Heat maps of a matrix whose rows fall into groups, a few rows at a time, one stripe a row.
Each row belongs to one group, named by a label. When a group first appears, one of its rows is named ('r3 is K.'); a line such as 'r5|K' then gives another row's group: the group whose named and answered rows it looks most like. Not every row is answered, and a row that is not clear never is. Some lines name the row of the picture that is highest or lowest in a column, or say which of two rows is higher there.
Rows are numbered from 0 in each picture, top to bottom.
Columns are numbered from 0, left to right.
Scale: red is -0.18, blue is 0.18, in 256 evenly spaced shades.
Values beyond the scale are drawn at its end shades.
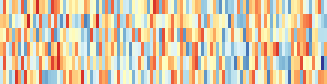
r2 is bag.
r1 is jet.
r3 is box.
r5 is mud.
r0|box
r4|box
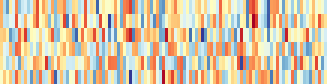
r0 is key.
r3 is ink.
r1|key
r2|jet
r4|box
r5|bag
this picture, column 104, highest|2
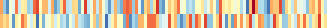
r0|key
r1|bag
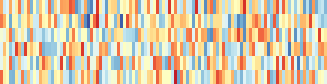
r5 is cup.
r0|ink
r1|jet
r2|bag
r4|ink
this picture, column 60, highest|0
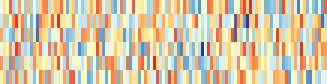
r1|box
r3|ink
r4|box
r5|ink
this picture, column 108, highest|1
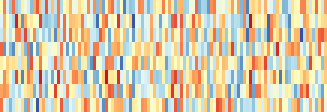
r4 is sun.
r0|box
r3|cup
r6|jet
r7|cup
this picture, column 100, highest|2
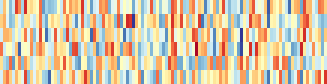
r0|mud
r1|jet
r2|sun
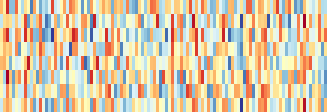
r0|bag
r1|sun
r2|mud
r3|sun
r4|jet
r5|bag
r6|bag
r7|sun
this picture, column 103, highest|6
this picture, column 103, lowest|4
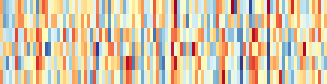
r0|cup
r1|cup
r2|key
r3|sun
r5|key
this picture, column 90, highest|0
